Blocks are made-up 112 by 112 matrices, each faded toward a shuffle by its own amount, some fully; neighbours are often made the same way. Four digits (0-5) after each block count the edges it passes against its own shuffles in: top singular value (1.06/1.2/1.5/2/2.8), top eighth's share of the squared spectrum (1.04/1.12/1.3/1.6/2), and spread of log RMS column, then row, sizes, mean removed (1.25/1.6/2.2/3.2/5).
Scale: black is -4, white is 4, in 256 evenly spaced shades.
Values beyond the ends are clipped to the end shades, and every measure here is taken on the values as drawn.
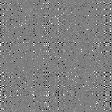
5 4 3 3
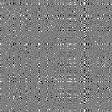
5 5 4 3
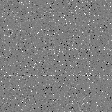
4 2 1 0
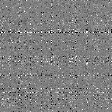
3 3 3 3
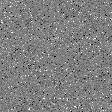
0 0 0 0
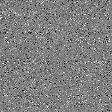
1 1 1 2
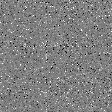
2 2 1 2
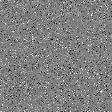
1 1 1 1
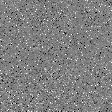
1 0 0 1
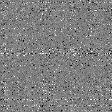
2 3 2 3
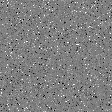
0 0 0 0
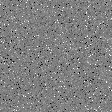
0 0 0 0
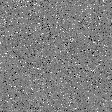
0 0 0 0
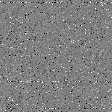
2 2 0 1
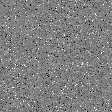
0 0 0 0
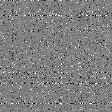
2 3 2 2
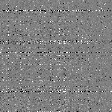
3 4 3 3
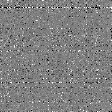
3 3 2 3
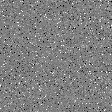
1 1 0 1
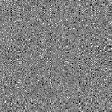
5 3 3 2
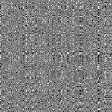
5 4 3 3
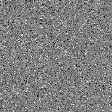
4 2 1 0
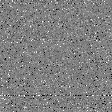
2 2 0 2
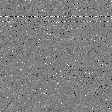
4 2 0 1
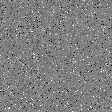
0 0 0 0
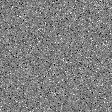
1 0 0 0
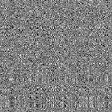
4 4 2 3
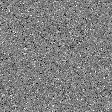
0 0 0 0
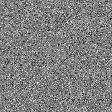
3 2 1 1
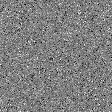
1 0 0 0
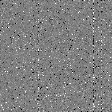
3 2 2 1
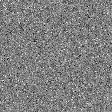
1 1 0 0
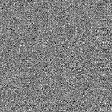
4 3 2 2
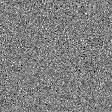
3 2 0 1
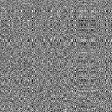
5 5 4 3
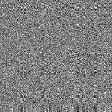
4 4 2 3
